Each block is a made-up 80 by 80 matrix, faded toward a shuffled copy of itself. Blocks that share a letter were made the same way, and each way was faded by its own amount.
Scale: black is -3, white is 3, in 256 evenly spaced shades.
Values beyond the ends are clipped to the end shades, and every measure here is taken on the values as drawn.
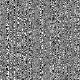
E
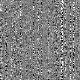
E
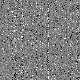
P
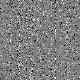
P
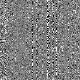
E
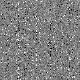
P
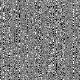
E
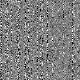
E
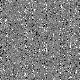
P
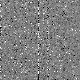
P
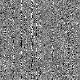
E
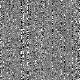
E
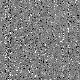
P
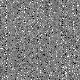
P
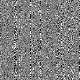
E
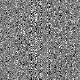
E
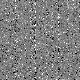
P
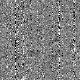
E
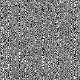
E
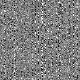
E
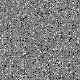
P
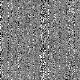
E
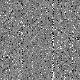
P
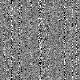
E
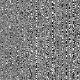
E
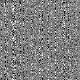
E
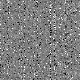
P
